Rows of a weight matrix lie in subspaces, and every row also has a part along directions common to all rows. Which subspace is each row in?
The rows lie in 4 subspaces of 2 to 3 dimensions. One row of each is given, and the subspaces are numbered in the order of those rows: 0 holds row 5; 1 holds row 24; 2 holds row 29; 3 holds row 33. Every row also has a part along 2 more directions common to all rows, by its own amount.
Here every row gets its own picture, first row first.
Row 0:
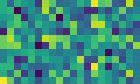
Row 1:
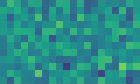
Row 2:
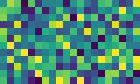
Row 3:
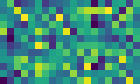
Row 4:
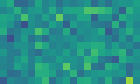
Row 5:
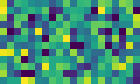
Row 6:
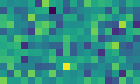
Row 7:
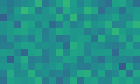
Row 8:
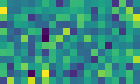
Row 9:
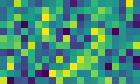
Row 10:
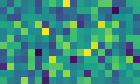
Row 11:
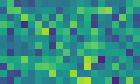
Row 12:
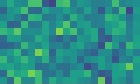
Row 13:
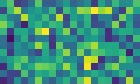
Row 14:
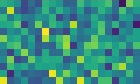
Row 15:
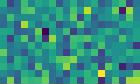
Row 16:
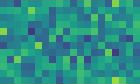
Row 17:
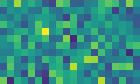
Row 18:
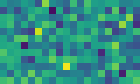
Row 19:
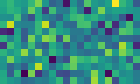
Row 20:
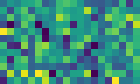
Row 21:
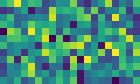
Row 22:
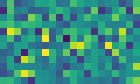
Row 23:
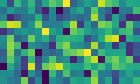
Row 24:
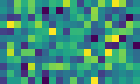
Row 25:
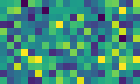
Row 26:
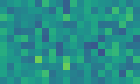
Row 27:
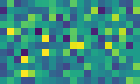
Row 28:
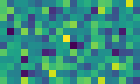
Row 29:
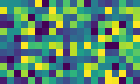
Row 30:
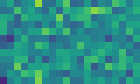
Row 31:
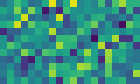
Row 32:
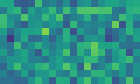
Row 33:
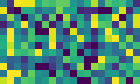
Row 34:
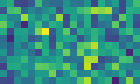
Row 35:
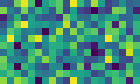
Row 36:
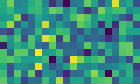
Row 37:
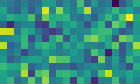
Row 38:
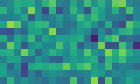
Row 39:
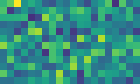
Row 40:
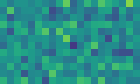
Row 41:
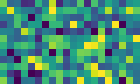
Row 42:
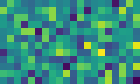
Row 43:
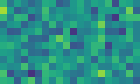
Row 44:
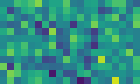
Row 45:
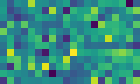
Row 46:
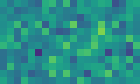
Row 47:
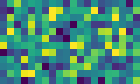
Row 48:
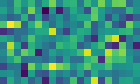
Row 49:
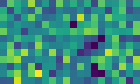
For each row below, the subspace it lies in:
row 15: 2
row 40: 0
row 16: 0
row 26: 2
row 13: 3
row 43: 0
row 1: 2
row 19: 1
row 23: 1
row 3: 3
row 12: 1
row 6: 2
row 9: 0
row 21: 0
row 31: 1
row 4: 3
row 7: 2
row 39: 0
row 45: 1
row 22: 0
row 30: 3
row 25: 2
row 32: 3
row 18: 2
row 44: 3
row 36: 1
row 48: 1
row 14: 2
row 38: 1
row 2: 2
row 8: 0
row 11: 3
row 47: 0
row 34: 3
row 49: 2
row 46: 1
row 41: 2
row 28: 0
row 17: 0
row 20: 1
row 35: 3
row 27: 0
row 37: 1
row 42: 2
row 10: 1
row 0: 3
